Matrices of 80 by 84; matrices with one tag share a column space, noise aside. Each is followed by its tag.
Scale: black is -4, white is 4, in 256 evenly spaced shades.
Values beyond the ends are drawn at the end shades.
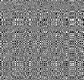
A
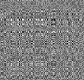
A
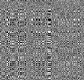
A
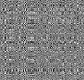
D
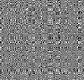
D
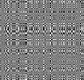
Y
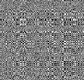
A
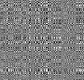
D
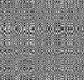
Y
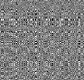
A
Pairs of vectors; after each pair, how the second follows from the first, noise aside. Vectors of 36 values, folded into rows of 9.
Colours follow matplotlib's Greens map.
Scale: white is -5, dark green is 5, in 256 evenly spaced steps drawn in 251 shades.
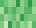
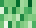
scaled up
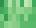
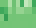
partly zeroed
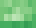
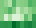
scaled up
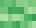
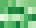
scaled up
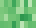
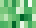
scaled up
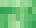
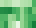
scaled up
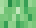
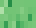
partly zeroed
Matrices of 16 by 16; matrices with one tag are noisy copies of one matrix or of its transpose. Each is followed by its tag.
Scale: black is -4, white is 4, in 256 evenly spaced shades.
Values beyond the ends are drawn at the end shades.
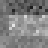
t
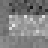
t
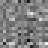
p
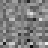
p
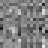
p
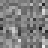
p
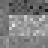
t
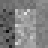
t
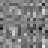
p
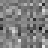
p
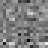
p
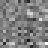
p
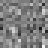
p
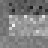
t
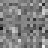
p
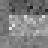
t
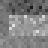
t
